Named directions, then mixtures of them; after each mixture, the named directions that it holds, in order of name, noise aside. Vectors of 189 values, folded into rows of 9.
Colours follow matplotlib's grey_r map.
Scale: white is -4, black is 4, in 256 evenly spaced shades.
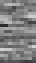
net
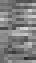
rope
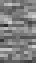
net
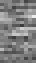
net, rope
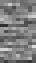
net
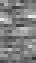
net, rope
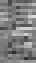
rope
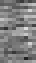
rope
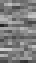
net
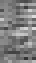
rope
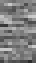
net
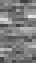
net, rope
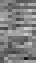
rope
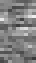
net, rope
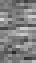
rope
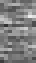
net, rope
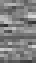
net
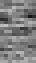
net, rope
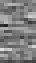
net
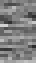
net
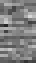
net
